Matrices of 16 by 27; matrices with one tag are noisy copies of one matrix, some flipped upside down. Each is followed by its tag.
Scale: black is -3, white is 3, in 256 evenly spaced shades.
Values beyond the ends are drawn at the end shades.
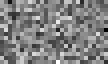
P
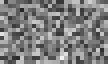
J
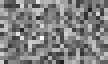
J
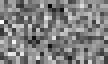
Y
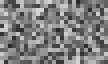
J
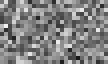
P
